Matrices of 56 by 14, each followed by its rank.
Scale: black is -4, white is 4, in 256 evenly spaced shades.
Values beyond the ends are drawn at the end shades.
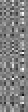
two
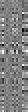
two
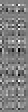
two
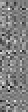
three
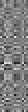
two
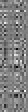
three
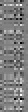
two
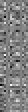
three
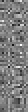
three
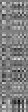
two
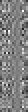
three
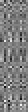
two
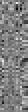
three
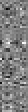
three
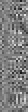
three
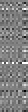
two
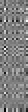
two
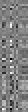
two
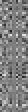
three
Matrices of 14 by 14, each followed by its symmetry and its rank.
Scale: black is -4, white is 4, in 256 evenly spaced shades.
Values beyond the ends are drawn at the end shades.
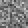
neither, full rank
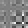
symmetric, rank two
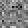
neither, rank three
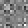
symmetric, rank two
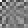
symmetric, rank two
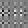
neither, rank one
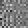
neither, rank three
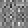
neither, rank three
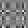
neither, rank one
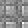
symmetric, rank two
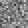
neither, full rank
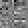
neither, rank three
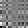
neither, rank one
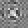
symmetric, rank two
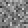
neither, full rank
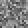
neither, full rank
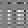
neither, rank one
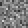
neither, full rank
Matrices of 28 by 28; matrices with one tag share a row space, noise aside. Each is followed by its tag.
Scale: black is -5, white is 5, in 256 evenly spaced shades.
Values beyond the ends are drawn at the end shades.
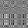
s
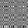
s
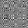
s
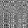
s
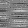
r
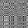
s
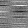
r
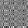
s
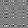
s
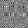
s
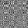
s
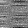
r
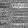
r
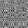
s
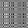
s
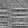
r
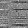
r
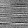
r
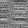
r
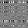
s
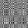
s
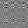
s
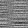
r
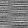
r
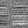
r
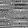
r
